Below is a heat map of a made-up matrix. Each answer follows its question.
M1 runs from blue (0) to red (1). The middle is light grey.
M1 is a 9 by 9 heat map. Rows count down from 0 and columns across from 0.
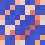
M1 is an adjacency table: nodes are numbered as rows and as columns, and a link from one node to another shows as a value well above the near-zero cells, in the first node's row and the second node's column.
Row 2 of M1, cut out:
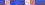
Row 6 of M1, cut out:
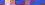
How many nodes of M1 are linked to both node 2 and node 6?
2
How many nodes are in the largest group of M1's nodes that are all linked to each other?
5
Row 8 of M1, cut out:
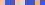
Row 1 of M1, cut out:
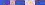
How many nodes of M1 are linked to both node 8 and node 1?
0
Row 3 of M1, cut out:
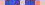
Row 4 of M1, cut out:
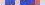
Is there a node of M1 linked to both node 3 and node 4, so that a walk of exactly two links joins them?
yes
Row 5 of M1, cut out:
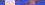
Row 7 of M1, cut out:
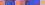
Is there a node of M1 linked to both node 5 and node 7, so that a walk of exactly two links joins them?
no
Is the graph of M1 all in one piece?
no
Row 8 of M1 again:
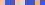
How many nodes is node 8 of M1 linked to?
4
